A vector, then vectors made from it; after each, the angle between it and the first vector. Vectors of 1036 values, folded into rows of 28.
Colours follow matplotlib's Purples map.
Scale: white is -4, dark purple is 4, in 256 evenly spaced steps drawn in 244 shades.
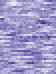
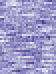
nearly parallel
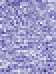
partly opposed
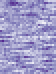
nearly opposite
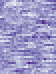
nearly parallel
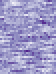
nearly parallel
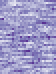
nearly parallel
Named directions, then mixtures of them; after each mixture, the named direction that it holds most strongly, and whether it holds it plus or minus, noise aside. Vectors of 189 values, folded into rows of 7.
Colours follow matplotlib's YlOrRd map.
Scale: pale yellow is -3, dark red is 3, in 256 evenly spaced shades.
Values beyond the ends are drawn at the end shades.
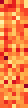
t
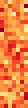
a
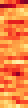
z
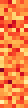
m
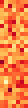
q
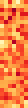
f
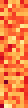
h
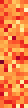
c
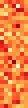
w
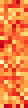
f, minus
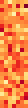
a, plus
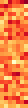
z, plus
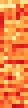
z, minus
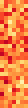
q, minus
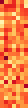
t, plus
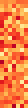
c, plus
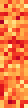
q, minus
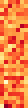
h, minus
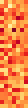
m, minus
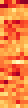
z, plus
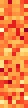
m, plus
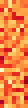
m, minus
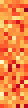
c, minus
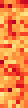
q, plus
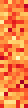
c, minus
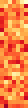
a, plus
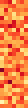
m, plus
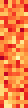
h, plus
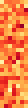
q, minus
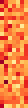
h, plus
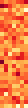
c, plus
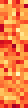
f, minus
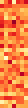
t, minus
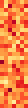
q, plus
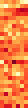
z, minus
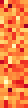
q, plus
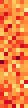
c, plus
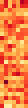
h, plus
